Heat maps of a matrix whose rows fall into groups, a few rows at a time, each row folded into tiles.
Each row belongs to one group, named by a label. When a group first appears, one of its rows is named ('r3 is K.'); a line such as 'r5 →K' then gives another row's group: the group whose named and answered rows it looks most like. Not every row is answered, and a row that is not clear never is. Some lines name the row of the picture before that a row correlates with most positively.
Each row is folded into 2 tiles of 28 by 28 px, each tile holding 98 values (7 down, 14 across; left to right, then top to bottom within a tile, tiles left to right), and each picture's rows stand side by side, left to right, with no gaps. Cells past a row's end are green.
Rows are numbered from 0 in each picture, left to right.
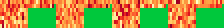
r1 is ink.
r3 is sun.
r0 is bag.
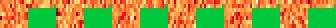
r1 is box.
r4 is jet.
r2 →jet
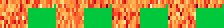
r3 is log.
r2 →box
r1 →ink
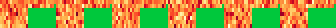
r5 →box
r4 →box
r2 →ink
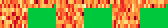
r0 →jet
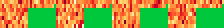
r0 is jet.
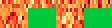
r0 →jet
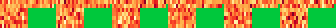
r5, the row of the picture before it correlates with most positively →0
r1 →bag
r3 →ink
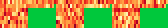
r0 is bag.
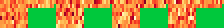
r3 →sun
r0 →box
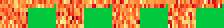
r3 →bag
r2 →sun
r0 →box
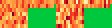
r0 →log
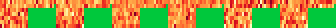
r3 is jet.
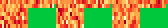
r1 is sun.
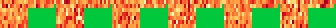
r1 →sun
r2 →jet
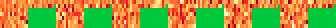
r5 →sun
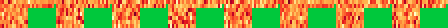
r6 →jet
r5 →sun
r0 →sun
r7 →log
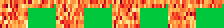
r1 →log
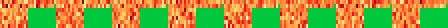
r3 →bag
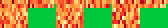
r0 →log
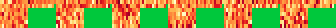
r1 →bag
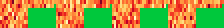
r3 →bag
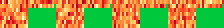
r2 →sun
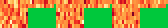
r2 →box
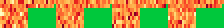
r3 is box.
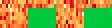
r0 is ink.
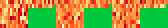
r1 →jet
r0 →sun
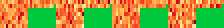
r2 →bag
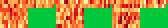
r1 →sun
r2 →jet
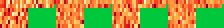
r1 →sun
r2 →box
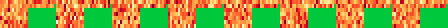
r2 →bag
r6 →log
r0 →log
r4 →ink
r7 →sun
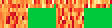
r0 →jet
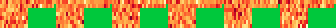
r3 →sun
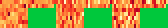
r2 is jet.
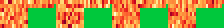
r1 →jet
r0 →sun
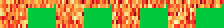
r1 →log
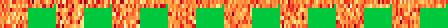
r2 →sun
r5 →bag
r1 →log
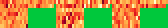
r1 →jet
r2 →ink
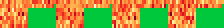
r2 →bag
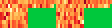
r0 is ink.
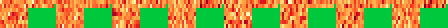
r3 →ink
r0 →jet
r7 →ink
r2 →box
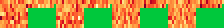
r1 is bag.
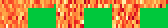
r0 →jet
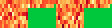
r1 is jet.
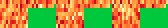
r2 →ink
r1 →log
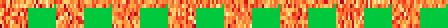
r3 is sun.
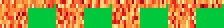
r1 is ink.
